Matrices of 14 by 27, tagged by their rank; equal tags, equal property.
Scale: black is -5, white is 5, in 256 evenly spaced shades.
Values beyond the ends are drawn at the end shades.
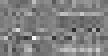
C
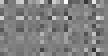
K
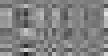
K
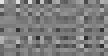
K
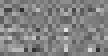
C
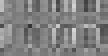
K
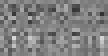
C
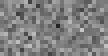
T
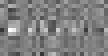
K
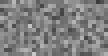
T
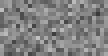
T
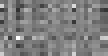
K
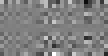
K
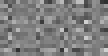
C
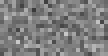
T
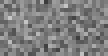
T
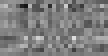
C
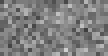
T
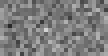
T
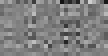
C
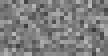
T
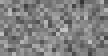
T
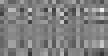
K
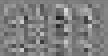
C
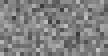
T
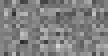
C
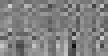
C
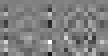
K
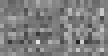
C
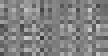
K
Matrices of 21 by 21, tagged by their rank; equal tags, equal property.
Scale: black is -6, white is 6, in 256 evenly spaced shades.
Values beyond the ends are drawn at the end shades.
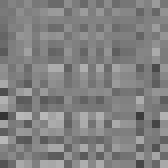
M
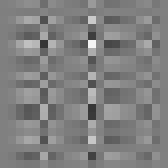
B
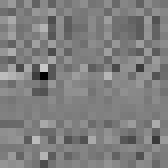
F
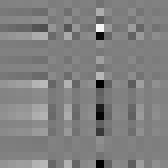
B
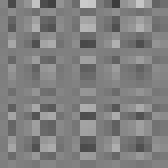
B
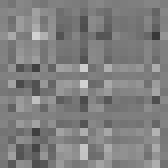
M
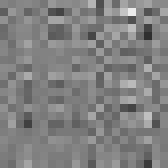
F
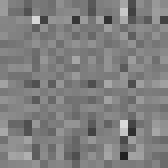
F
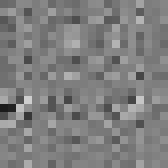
F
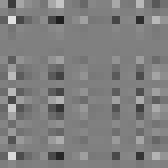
B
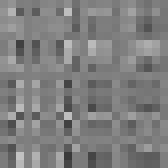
M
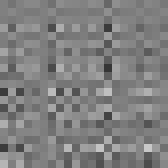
M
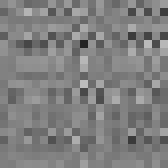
F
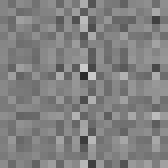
M
